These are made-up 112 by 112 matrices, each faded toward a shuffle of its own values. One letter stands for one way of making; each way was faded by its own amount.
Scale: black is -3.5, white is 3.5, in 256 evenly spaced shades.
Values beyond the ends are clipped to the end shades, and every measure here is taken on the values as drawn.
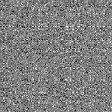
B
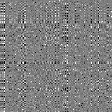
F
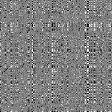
F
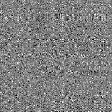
B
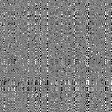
F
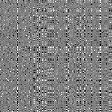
F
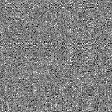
B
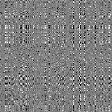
F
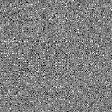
B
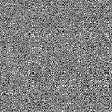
B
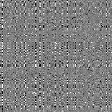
F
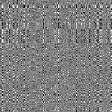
F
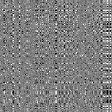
F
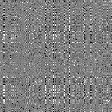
F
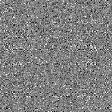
B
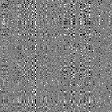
F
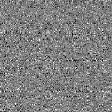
B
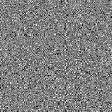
B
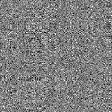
B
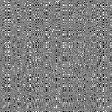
F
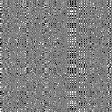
F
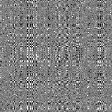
F
